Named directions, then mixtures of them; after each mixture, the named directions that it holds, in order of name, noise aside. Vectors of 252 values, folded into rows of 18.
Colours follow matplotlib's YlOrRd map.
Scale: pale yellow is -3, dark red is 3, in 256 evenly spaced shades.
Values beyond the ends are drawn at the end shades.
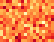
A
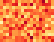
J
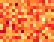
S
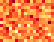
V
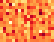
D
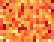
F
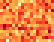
F, J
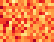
A, D, S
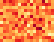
J, V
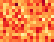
J, S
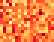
A, D, S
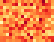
J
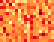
D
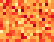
A, D, S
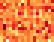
F, S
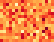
S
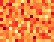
D, F, V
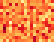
D, F, S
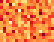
D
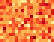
D, F, J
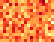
D, J, S
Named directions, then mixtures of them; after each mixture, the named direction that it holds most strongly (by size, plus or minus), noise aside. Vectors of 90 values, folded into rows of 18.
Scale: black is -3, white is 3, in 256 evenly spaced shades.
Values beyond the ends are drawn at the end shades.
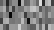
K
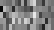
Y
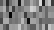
K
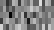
K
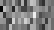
Y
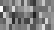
Y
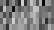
Y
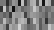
K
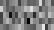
K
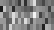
Y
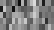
Y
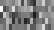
Y
